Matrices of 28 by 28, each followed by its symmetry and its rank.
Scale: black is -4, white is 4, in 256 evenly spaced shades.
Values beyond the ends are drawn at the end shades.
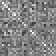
symmetric, rank five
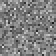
neither, full rank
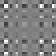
symmetric, rank one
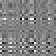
neither, rank two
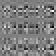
neither, rank two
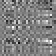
neither, rank three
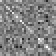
symmetric, rank five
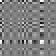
symmetric, rank one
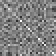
symmetric, rank five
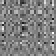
neither, rank three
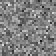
neither, full rank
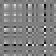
symmetric, rank one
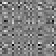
neither, rank three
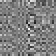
neither, rank three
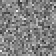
neither, full rank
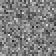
neither, full rank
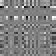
neither, rank two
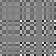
symmetric, rank one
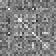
symmetric, rank five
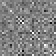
symmetric, rank five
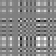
symmetric, rank one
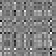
neither, rank two
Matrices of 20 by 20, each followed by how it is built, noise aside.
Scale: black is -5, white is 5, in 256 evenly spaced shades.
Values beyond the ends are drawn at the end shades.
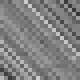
Toeplitz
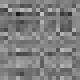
low rank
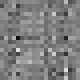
low rank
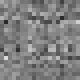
low rank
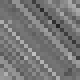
Toeplitz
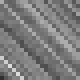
Toeplitz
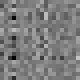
low rank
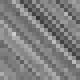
Toeplitz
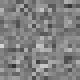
low rank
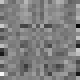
low rank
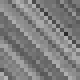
Toeplitz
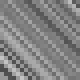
Toeplitz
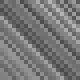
Toeplitz
